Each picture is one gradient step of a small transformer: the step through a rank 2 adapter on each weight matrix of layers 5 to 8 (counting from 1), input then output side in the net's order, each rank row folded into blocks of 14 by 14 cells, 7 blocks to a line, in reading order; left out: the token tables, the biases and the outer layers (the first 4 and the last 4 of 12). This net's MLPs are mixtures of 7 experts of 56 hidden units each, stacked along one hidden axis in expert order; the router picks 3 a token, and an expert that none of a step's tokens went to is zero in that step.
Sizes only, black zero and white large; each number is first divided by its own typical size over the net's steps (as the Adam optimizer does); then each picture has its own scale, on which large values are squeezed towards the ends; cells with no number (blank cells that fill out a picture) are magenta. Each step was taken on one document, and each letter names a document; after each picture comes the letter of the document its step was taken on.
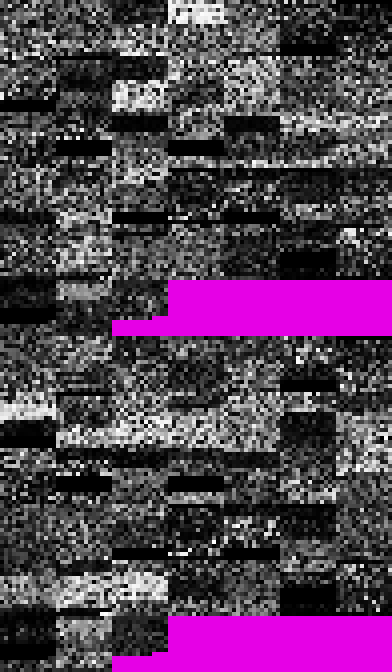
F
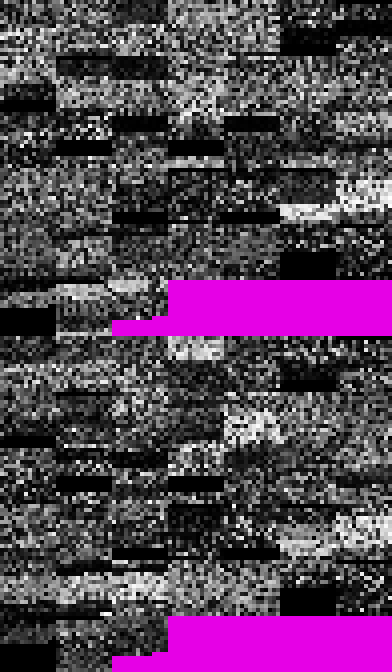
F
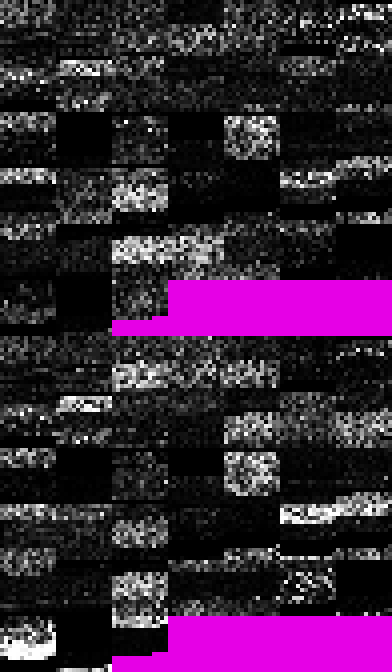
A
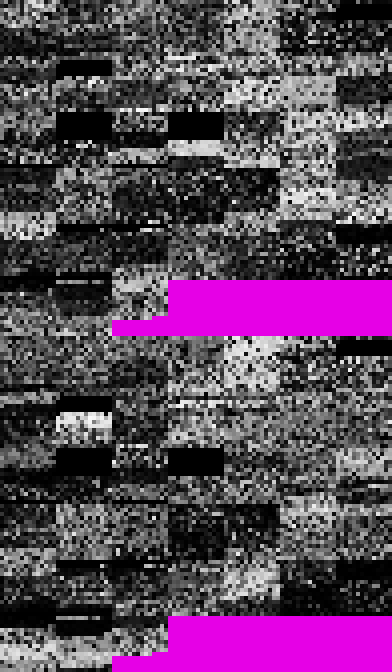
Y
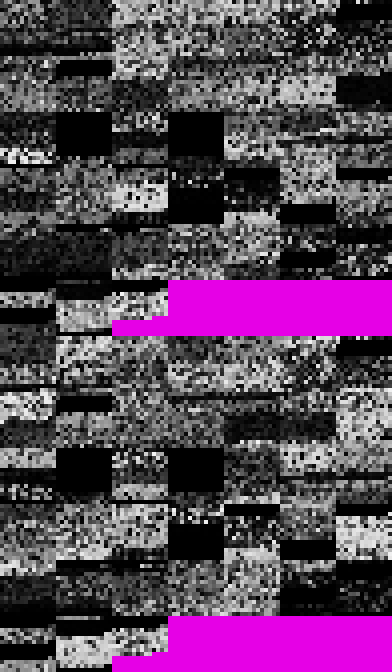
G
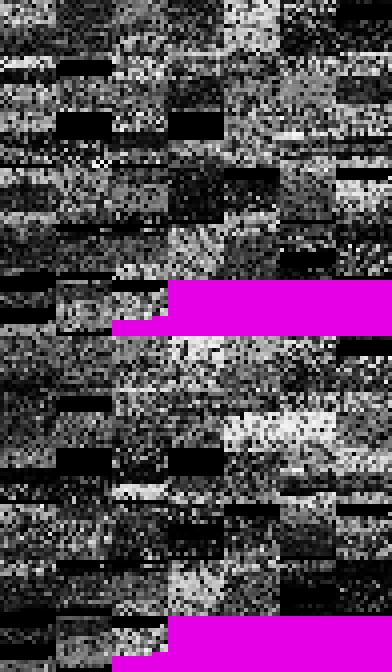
Y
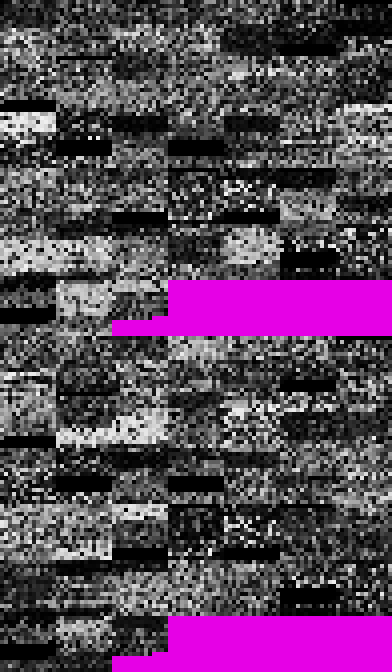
F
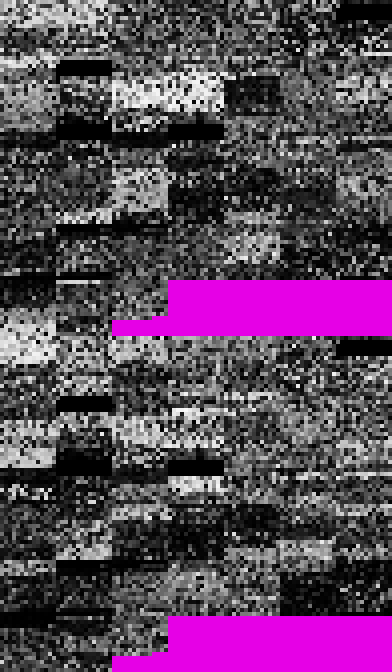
Y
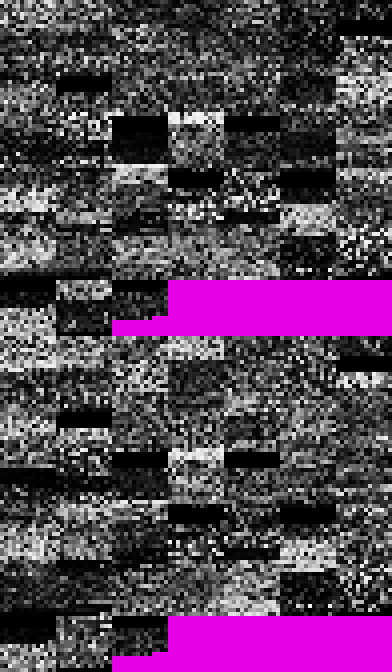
F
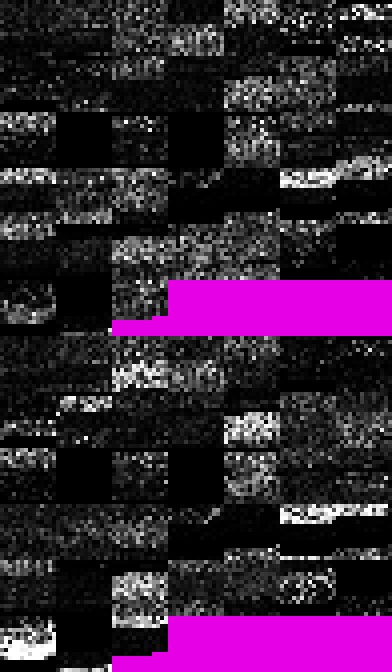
A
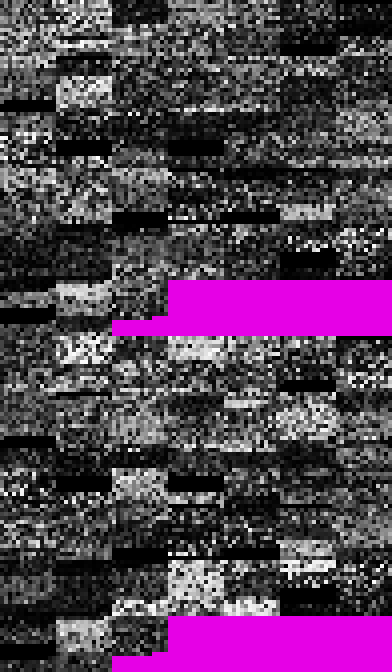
F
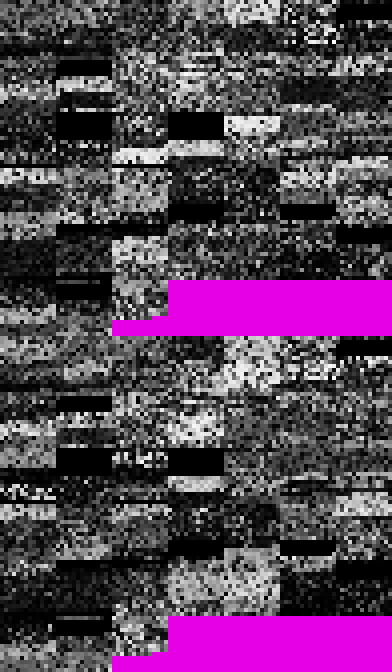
Y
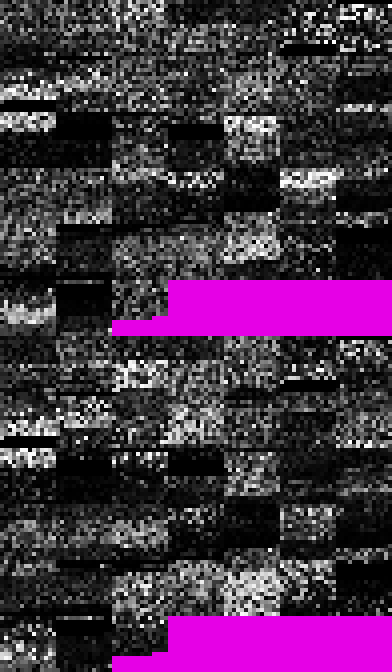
A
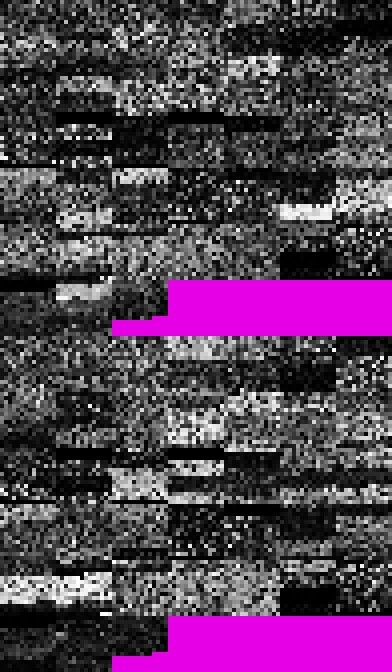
F
